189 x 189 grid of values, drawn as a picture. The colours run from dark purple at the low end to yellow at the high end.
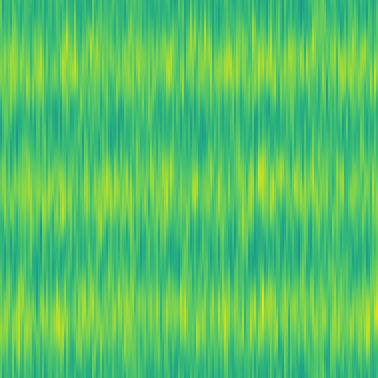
Average level on the scale: 70%. Histogram: bell-shaped. Stripes: horizontal, repeating 3 times. Slope: none.
